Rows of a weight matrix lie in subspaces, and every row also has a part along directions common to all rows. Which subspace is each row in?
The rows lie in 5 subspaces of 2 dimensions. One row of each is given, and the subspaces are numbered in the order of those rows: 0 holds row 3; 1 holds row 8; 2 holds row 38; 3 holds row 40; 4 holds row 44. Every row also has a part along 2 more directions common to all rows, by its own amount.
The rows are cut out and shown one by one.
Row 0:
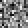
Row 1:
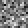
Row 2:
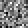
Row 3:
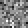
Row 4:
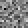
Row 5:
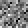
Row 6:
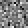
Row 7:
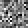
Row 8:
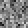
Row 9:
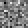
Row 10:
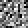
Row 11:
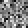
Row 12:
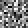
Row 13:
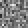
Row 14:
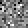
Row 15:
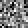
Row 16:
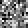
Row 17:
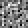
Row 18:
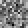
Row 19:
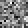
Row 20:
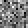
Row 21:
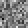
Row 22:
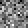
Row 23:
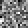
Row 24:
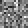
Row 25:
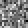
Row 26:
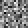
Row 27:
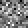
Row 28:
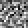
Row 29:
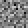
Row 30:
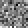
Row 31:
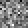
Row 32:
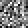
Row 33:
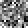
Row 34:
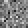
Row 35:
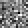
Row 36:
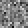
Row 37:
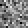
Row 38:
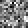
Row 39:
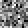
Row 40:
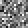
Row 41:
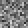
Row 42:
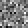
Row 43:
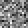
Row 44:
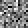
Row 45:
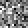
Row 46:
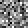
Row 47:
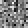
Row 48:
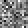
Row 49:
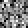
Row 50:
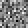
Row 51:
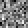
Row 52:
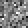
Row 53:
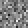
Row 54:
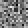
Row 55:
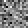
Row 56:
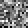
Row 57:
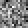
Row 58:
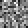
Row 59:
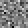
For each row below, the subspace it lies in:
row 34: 1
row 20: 2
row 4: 2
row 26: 4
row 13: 1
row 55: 2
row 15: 1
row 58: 4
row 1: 0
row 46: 0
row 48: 2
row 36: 0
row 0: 1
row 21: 1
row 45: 3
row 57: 3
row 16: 3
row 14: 3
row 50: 1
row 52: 3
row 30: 0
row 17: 1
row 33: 2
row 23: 4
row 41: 0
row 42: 1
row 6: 0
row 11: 1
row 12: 4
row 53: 4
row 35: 4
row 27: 3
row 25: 1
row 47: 4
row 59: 0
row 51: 1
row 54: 4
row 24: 4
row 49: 1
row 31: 3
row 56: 0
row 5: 4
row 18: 3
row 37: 2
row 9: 0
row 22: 3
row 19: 2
